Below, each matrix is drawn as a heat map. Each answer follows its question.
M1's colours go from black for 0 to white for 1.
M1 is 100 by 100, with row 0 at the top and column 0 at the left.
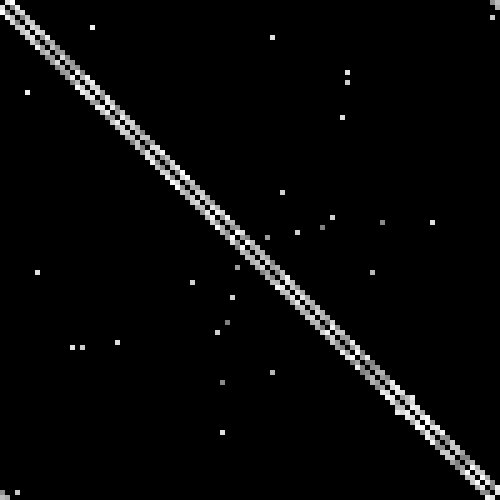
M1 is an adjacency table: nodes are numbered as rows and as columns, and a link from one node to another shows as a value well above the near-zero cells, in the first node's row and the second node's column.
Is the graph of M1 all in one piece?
yes
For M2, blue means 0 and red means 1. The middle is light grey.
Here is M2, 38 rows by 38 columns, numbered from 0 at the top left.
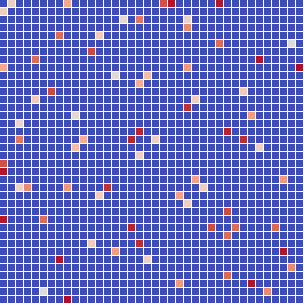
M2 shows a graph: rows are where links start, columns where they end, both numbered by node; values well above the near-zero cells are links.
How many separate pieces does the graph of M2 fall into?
2
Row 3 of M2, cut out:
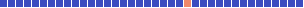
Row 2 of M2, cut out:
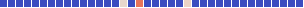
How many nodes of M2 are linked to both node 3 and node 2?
1
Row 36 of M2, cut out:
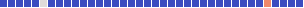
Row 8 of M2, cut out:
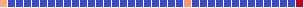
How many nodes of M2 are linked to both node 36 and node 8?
0
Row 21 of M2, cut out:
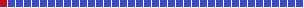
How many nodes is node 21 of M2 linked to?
1
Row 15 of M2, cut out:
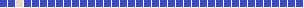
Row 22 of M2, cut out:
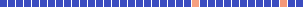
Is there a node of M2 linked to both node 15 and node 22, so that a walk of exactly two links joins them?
no
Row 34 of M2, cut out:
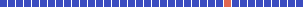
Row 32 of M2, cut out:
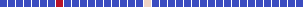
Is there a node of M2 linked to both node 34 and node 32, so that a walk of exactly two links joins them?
no
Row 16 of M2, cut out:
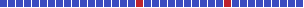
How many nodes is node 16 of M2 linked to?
2
